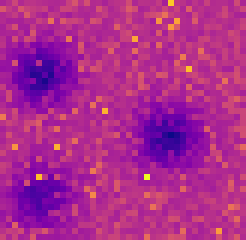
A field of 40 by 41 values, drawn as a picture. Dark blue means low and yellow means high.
Three dips sink into the field. A few values lie far out on both sides of the bulk. No single row or column stands out from its neighbours. Neither half mirrors the other. Overall the values sit about 40% of the way up the scale.
